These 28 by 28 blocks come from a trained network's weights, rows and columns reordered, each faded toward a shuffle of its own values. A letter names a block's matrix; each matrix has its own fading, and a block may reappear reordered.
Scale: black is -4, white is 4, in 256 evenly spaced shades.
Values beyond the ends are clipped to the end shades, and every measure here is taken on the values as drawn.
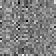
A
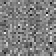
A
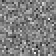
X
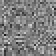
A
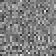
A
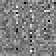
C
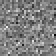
C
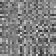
A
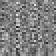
A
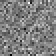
X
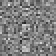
A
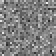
X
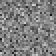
X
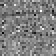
C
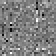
C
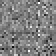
C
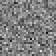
X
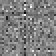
C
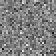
X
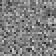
X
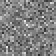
X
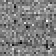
C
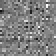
C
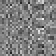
A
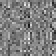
A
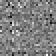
C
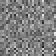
A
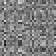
A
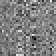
A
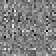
C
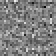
C
